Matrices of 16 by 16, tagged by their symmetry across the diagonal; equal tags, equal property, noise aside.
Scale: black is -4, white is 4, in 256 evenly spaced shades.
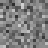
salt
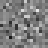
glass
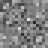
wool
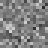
salt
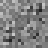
wool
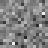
wool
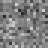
glass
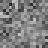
wool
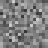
glass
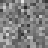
salt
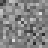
wool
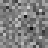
salt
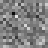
wool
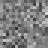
glass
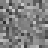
glass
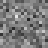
salt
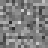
glass
